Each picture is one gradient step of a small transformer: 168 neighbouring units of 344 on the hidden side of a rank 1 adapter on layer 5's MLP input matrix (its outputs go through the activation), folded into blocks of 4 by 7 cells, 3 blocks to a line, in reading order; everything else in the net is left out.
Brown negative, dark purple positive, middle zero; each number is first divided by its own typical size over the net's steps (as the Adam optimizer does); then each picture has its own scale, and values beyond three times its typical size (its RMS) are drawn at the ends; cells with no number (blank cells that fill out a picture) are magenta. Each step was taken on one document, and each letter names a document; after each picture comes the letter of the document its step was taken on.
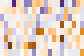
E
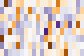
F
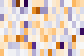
E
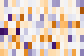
F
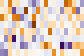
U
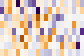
U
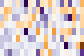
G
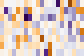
F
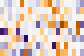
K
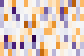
G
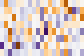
F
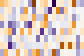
U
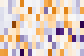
K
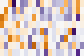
G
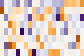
U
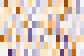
F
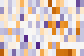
K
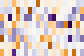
F
